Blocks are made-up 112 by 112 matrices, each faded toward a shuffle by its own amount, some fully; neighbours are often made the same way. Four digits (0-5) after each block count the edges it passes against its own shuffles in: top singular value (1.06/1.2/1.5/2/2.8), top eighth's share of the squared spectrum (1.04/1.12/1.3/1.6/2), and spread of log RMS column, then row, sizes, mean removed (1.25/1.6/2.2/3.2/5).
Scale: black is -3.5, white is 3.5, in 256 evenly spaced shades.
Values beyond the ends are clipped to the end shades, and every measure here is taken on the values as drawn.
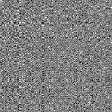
5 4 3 3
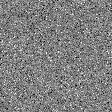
1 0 0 0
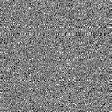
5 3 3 3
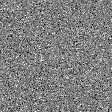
0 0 0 0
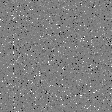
3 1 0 0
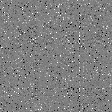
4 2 1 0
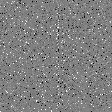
3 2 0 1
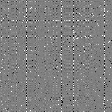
5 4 3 2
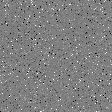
0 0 0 0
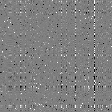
5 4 2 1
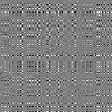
5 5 4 4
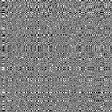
5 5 3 4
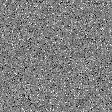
1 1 0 0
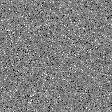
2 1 0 0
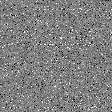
1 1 0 2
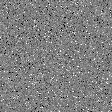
0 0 0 0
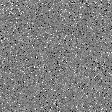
0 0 0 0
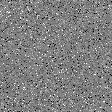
0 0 0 1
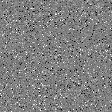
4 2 1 1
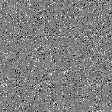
4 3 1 1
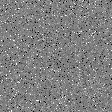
0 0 0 0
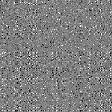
5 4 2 2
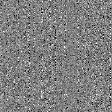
1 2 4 0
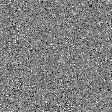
0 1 2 0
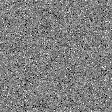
0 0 1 0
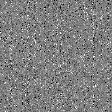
1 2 3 0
